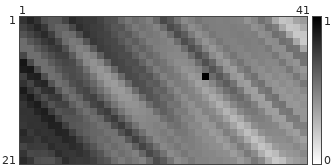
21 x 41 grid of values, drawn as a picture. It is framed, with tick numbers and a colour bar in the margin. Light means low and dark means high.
Grain: diagonal, down to the right. Lone odd cells: 1, higher than its neighbours. Slope: up to the left.
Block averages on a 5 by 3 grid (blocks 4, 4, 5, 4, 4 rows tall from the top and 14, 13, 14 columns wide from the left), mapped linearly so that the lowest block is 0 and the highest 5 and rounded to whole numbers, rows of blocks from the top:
521 / 431 / 421 / 520 / 520
